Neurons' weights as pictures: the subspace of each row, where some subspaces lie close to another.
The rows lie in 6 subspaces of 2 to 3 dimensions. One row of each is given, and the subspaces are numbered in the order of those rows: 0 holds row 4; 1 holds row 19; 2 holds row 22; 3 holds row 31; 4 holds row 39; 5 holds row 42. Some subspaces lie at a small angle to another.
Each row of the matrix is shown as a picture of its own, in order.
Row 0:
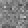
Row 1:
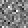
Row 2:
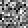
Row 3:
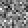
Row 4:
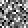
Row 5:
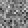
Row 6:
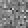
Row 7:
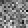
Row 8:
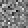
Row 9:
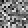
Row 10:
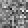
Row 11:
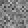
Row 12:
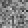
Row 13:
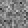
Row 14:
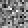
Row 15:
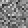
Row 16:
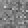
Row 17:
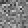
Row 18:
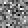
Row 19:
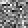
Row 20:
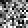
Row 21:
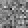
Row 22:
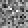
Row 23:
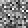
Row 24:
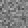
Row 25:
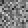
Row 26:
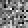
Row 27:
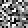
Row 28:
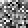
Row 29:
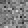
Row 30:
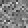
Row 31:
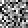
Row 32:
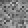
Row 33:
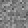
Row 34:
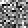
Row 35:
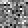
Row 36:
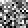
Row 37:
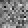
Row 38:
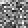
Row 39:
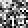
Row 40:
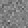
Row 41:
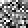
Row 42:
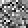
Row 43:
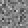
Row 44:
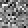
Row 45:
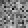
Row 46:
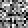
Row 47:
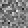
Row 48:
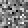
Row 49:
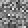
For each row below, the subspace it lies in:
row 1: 0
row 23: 3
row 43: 3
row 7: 4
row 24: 1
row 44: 3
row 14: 2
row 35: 1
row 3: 4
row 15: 3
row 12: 4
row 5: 0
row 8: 2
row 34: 1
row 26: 2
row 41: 5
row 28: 5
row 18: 1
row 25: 3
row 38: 1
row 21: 4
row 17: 1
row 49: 3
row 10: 4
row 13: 4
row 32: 5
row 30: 5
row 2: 3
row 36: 4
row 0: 0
